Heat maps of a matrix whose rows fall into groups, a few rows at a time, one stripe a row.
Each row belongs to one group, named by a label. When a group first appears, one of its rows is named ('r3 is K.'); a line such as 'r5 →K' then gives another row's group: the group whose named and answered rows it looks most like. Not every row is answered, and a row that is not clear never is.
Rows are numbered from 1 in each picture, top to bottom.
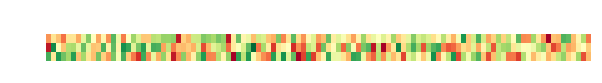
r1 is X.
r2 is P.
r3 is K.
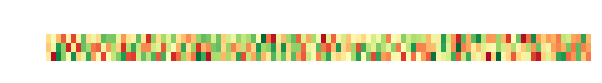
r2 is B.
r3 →K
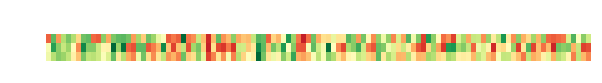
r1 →P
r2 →K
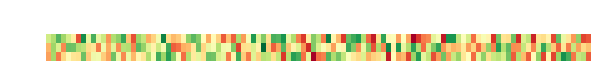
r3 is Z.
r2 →P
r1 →K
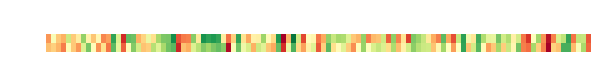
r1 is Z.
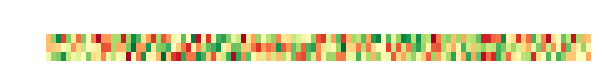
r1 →B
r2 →Z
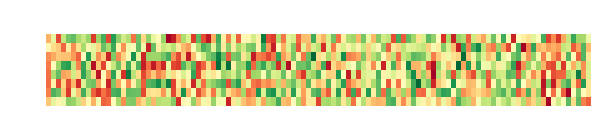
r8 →Z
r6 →X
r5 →B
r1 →P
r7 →B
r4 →B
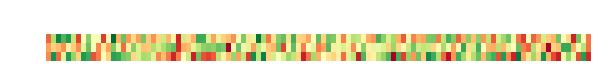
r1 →K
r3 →P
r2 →X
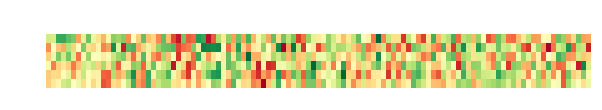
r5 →Z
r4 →X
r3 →K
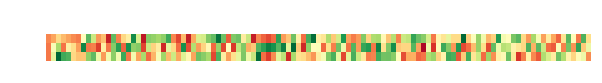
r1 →X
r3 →K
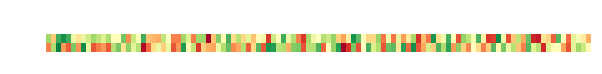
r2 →B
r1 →K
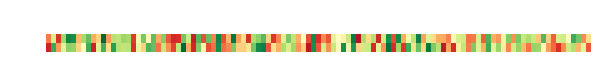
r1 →P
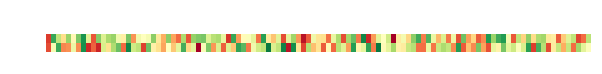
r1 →P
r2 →B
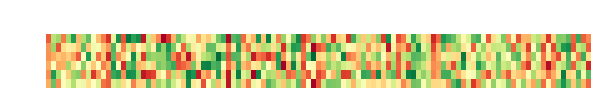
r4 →Z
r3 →X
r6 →Z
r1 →B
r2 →Z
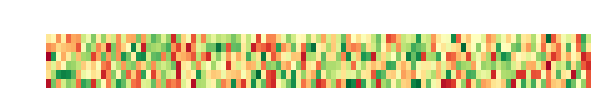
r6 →P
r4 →Z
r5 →K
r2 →X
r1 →X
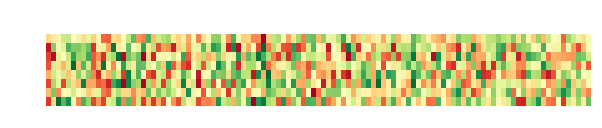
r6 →B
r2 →P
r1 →Z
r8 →B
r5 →B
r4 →P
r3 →B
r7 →Z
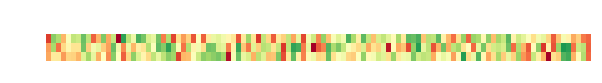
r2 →Z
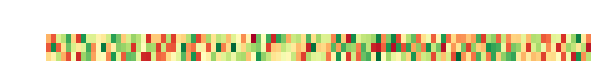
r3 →B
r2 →P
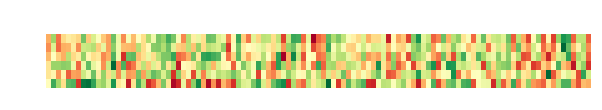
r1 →Z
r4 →K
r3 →Z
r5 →X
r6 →K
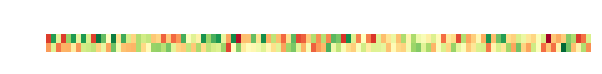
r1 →P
